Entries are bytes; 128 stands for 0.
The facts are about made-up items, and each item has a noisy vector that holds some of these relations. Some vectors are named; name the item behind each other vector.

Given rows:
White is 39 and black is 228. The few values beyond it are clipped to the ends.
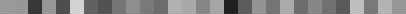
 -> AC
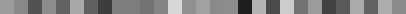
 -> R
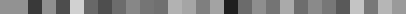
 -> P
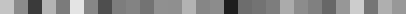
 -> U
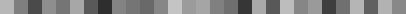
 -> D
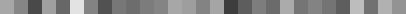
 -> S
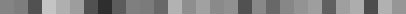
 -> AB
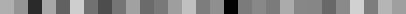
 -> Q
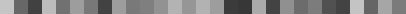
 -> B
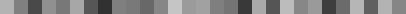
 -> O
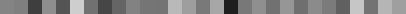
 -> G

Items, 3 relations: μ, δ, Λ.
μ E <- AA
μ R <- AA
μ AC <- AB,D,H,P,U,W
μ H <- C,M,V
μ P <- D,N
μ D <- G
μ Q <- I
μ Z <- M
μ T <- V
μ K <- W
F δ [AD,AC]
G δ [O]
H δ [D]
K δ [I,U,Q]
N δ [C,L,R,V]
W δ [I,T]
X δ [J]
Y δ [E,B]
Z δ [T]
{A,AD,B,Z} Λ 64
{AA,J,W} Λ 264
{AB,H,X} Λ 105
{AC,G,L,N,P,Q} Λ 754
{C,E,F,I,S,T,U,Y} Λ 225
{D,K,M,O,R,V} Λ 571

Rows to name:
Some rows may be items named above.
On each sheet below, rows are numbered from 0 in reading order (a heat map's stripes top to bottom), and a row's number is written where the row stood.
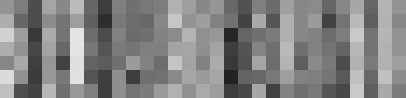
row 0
AA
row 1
M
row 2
I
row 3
E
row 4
L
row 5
T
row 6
A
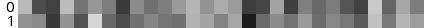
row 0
A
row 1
P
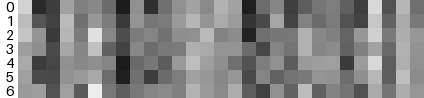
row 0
Z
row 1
A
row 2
U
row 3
J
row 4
K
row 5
W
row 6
C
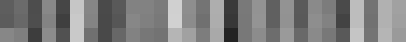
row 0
N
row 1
N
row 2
G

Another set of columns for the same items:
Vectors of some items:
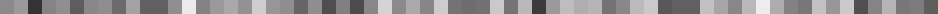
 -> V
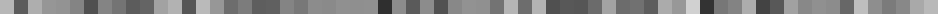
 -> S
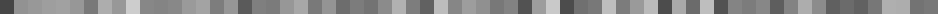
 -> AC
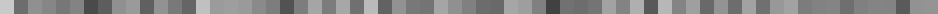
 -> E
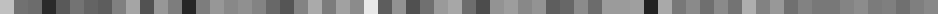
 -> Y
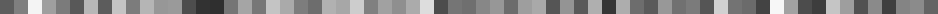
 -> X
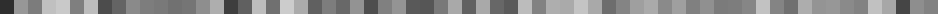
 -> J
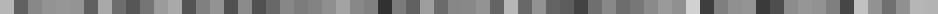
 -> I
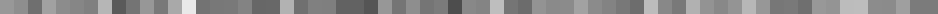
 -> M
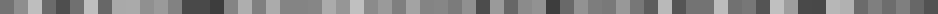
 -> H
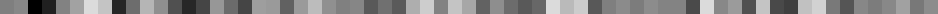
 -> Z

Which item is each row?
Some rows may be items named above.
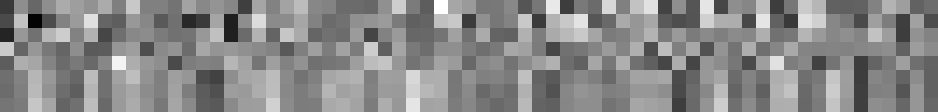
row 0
P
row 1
W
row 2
J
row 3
E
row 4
G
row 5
AB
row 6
AB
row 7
AB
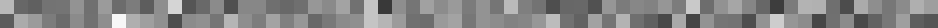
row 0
T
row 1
G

